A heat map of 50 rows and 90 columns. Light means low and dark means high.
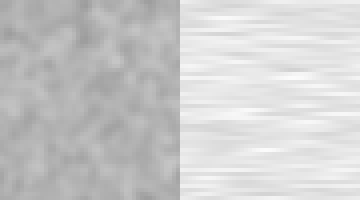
It is made of 1 by 2 panels. Panel 1,1: low, blotchy, faint in contrast. Panel 1,2: very low, streaked across, faint in contrast.
